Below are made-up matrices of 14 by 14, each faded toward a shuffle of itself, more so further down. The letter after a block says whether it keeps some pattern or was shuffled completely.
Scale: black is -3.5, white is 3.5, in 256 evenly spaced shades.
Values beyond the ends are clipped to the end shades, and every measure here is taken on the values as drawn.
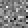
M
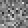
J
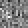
M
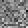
M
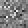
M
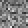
J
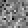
J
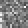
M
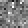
M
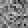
M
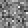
J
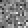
J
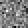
J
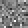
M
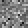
J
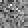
M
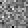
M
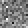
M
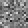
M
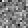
J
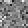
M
